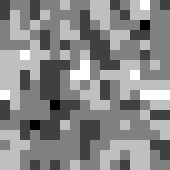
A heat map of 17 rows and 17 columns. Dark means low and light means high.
Mirror symmetry: none. Roughest part: centre. Slope: none. Ninth with the highest average: middle right.
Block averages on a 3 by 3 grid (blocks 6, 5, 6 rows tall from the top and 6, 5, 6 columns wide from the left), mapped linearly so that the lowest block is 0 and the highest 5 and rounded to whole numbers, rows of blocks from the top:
211 / 135 / 002
